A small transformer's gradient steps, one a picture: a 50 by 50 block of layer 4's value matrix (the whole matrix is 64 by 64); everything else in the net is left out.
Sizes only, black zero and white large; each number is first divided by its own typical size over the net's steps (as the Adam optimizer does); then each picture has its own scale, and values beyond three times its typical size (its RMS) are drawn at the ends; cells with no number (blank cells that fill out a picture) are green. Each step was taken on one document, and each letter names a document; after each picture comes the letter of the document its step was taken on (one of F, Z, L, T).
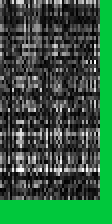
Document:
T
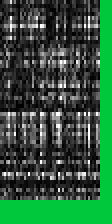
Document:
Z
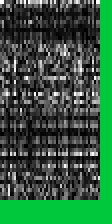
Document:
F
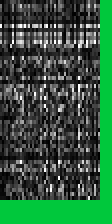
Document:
Z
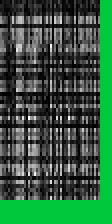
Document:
T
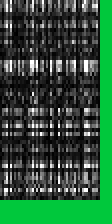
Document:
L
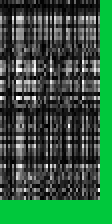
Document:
T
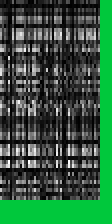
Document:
T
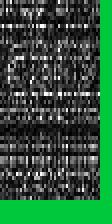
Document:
Z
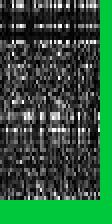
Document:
Z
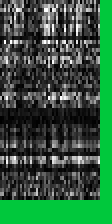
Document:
F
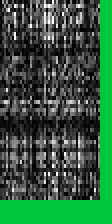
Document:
F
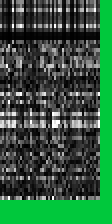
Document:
F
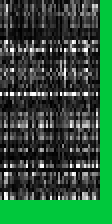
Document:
L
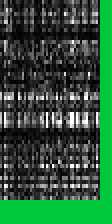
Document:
L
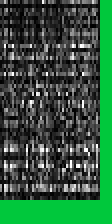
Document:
L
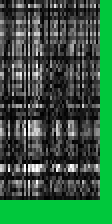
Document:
T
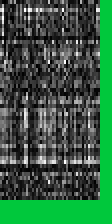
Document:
F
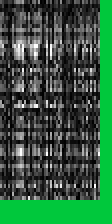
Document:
T
